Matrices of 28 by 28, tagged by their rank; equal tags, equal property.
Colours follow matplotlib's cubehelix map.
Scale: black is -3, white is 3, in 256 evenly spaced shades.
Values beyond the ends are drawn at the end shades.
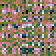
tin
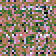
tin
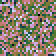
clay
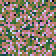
clay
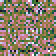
tin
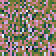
tin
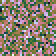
clay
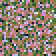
clay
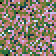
clay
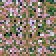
tin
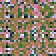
tin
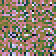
tin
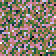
clay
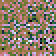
tin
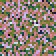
clay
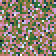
clay
